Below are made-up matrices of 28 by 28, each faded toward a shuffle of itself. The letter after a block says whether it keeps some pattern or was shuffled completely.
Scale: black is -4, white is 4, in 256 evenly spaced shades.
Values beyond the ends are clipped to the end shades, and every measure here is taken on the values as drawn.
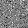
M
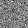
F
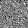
M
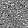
F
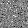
M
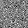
F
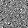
M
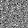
M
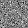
M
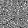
F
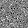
M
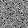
M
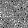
M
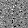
M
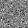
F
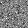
M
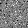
M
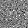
F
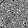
M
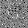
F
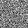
M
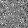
F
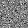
M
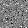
F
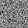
F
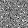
M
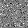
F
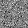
M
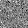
M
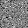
F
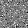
M
